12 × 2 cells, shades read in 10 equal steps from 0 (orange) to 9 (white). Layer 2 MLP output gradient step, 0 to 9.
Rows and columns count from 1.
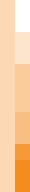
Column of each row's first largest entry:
2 2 2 2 1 1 1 1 1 1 1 1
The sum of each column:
72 56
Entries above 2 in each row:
2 2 2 2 2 2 2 2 2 1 1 1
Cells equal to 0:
2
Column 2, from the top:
9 9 7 7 5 5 5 4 4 1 0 0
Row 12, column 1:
6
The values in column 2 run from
0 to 9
